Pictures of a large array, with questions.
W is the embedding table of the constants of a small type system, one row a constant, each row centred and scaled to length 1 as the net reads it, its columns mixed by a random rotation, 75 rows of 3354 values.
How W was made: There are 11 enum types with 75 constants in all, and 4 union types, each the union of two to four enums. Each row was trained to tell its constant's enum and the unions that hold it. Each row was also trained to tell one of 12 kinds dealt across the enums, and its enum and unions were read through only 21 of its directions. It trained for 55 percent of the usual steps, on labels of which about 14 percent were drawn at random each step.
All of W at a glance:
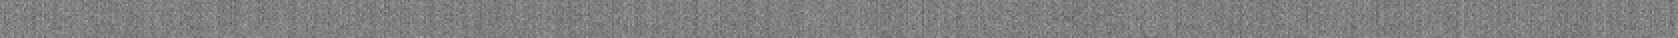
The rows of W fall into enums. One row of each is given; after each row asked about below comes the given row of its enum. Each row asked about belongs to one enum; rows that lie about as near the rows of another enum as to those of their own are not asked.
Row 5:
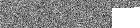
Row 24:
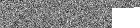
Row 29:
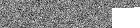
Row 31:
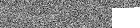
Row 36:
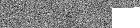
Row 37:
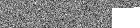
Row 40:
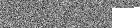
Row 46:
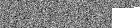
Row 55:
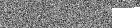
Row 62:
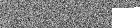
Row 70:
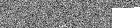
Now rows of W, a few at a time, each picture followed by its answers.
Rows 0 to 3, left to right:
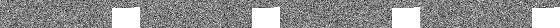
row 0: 24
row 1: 46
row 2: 55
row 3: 46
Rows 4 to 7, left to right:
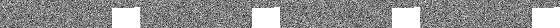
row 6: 36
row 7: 37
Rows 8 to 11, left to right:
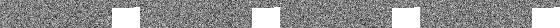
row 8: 62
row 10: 5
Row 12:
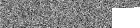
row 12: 46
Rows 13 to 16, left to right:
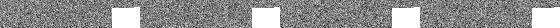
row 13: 36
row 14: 29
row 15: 37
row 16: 37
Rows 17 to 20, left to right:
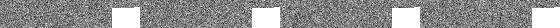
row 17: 29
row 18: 55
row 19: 46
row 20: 29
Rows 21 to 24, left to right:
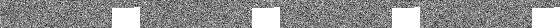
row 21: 40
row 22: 55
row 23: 70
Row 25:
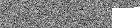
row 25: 5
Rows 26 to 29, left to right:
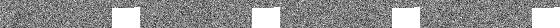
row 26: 46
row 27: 5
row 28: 5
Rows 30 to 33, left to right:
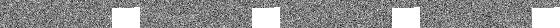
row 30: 29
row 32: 37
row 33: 36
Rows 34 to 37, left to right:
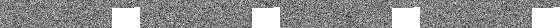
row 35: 37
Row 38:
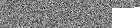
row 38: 40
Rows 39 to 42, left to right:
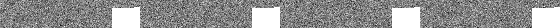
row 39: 5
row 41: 31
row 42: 46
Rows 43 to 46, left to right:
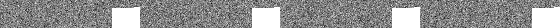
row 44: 29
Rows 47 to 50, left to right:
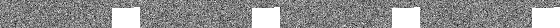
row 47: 37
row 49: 70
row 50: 24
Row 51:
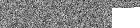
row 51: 24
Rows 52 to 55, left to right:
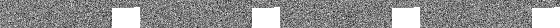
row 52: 62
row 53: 46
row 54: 36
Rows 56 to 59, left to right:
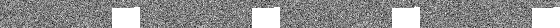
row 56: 29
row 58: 29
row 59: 70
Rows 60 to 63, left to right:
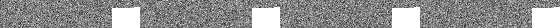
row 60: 36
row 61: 5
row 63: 55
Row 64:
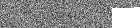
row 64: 36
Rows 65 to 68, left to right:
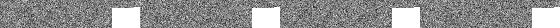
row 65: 70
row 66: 5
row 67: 24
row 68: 70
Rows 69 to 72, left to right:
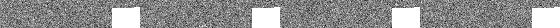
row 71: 55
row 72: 31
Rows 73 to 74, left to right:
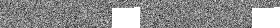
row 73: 62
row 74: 37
